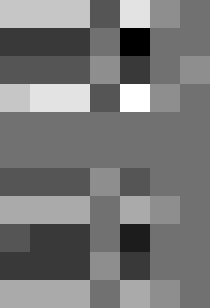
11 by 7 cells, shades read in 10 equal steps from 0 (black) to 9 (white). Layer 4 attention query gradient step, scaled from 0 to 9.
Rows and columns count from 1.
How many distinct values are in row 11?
3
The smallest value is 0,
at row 2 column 5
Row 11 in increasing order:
4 4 5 6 6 6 6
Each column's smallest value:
2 2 2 3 0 4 4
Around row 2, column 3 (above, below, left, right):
7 3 2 4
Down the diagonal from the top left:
7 2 3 3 4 4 4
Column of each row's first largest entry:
5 4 4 5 1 1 4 1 4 4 1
